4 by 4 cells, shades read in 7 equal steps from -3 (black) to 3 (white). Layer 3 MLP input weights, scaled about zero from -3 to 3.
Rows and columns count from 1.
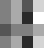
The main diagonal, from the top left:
0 1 0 2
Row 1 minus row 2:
0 0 1 -1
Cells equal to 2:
2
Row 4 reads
0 1 -2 2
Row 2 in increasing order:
-2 0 1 3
